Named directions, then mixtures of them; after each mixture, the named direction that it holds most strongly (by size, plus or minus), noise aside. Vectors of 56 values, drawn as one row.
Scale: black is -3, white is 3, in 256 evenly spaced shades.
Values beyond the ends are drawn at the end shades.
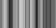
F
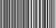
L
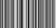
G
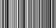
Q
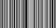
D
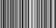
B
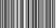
G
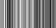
F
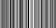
B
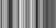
F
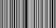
D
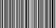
D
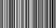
D
